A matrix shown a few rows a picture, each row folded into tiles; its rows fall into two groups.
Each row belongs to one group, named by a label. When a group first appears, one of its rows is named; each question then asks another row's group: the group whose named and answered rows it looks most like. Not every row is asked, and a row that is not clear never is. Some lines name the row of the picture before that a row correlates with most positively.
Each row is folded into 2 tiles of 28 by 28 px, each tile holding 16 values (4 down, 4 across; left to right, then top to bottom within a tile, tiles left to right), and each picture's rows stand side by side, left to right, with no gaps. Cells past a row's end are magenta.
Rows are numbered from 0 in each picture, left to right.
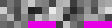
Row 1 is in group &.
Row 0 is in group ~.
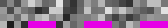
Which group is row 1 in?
&
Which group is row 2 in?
~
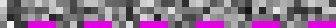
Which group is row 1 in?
~
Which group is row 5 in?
&
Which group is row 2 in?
~
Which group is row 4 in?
&
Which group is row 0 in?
&
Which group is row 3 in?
~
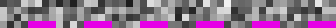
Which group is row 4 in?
&
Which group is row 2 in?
~
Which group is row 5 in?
&
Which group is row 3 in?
&
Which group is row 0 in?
~
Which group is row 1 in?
~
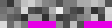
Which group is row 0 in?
~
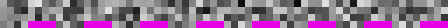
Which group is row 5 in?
~
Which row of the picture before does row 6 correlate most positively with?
1
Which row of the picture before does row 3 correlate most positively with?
1
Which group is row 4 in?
~
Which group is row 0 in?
&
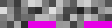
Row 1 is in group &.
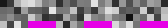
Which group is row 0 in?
~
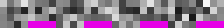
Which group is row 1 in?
&
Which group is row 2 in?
&
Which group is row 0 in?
&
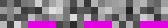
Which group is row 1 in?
&
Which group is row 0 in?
~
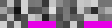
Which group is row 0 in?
~
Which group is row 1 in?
~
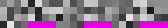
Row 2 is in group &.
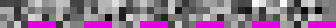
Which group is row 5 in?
&
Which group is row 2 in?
&
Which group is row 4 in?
&
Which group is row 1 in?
&
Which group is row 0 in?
~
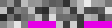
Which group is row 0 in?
~
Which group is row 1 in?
~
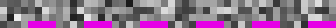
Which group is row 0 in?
&
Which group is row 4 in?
~
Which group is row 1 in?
~
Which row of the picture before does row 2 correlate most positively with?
1
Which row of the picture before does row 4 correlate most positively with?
0
